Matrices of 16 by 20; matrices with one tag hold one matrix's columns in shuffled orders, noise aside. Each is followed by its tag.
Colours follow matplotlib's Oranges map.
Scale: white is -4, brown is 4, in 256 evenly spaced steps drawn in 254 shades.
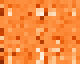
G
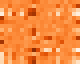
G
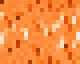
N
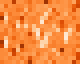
N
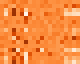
G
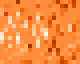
N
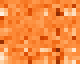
G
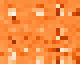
G
